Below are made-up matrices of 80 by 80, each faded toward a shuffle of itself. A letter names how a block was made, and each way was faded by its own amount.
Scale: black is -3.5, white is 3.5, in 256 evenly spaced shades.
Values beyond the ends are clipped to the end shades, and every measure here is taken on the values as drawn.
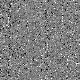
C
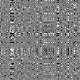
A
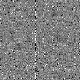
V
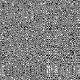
V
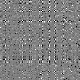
A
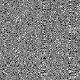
V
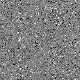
C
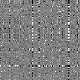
A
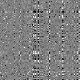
A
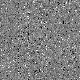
C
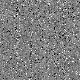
C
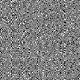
V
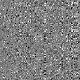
V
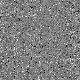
C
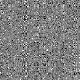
V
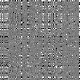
A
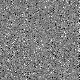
C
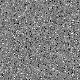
C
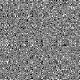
V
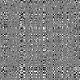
A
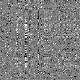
V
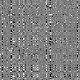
A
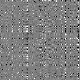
A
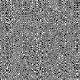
V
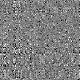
V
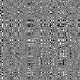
A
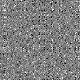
V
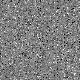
C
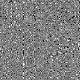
V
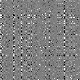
A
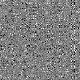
V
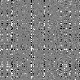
A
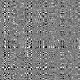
A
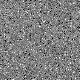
C
